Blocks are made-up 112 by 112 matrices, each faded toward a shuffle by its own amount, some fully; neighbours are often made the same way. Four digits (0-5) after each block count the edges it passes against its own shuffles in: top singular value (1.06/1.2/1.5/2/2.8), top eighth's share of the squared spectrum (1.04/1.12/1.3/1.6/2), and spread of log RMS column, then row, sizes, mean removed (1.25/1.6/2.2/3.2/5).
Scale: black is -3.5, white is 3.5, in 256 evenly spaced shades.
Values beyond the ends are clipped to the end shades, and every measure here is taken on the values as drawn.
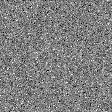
0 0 0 0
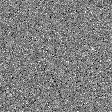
0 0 0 0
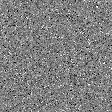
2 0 0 0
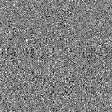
4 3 2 2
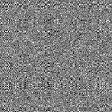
5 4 3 3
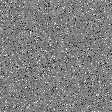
0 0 0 0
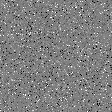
0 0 0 0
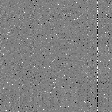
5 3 1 0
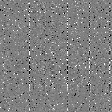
5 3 2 1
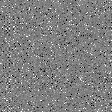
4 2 1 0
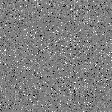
3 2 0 0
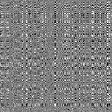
5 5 4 4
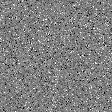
2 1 0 0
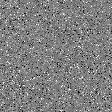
3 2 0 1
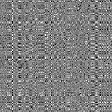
5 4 4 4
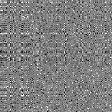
5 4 3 3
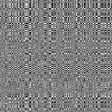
5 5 4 4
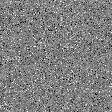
2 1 0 0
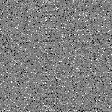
4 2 1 1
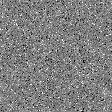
3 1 0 0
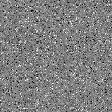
4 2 1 1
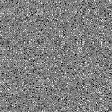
4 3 1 1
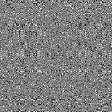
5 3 2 2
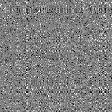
5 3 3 2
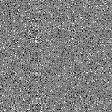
4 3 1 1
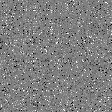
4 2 0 1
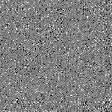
4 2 1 1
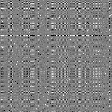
5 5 4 4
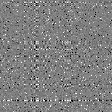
5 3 2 2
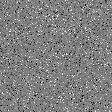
2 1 0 0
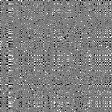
5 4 3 3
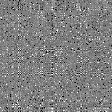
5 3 2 2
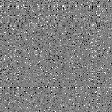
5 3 2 2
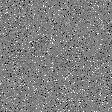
0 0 0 0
